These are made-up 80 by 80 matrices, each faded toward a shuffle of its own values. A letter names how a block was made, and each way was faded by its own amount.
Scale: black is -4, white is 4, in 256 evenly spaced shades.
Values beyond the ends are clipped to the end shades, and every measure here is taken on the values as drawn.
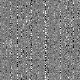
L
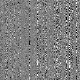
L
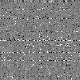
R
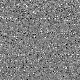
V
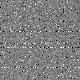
V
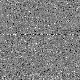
V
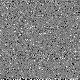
V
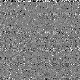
R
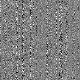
L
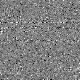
V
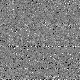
V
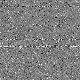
V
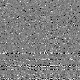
R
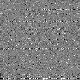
R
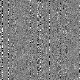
L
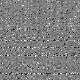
R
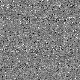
V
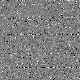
V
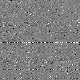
R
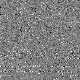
V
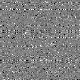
R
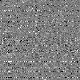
R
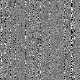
L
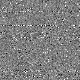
V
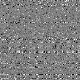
R
